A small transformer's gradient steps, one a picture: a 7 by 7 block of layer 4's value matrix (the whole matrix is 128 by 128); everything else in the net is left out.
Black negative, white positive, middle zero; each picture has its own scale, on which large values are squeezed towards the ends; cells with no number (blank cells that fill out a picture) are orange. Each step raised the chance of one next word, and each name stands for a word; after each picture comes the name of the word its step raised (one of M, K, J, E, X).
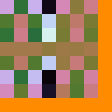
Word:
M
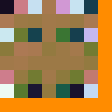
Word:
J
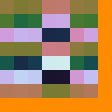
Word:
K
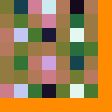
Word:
J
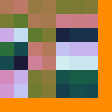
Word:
K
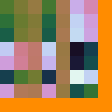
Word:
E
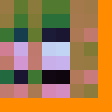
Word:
E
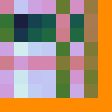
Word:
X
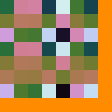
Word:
J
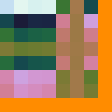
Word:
M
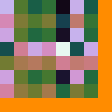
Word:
E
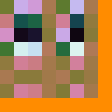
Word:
X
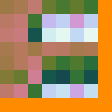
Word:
J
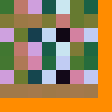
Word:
K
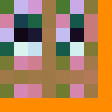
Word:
X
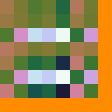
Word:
K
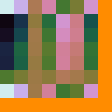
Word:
M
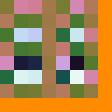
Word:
K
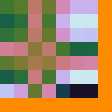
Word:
E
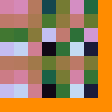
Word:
X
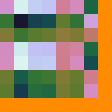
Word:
E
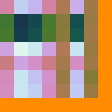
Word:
X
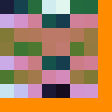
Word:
J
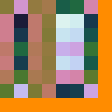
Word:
M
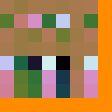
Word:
E
